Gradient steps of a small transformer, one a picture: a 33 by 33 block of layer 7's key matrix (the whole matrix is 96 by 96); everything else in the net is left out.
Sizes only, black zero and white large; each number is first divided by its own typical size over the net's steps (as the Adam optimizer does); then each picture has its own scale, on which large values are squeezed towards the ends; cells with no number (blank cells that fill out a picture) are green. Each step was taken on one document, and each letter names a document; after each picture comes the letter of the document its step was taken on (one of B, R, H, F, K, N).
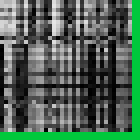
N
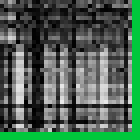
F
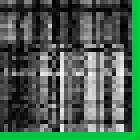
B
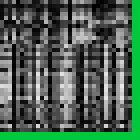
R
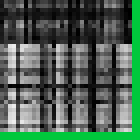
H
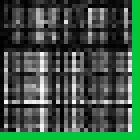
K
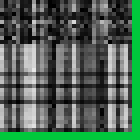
N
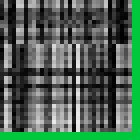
N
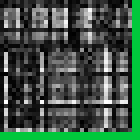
K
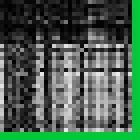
R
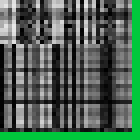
N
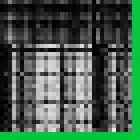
B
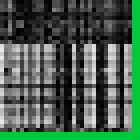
H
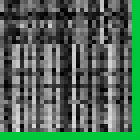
H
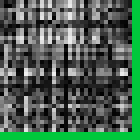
N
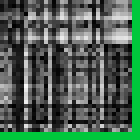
R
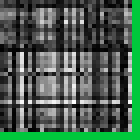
F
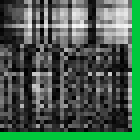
R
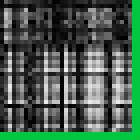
F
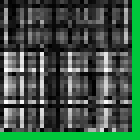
K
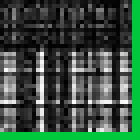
K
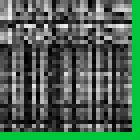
R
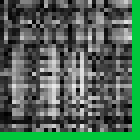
R
